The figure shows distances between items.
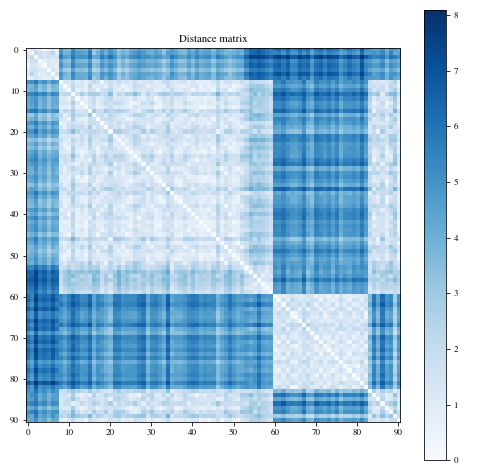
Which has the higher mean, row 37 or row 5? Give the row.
5
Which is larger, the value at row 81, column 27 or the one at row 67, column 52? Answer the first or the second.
the first
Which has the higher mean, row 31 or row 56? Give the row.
56
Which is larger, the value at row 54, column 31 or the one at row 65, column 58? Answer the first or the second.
the second
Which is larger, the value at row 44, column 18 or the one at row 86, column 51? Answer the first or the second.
the second
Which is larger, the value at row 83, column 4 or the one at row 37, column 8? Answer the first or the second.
the first
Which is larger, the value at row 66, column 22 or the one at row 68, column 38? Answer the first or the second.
the first
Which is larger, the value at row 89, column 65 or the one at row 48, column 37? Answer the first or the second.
the first
